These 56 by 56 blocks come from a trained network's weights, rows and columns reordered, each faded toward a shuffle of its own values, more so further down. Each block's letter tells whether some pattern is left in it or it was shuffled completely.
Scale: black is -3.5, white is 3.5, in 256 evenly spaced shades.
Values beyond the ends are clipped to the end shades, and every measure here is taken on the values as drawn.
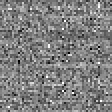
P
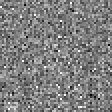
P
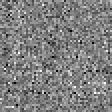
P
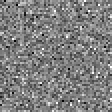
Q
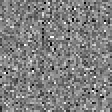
P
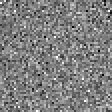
Q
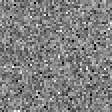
Q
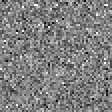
Q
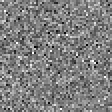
Q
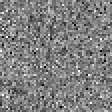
P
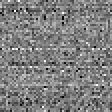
P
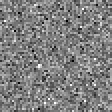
Q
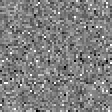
P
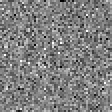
P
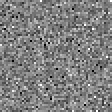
Q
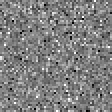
P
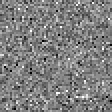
P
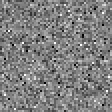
Q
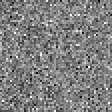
Q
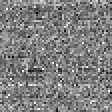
P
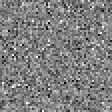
P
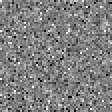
Q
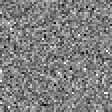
P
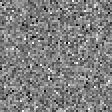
Q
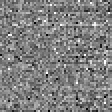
P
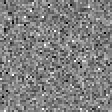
Q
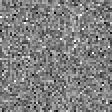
Q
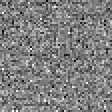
P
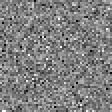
Q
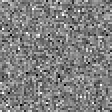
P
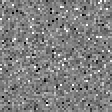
Q
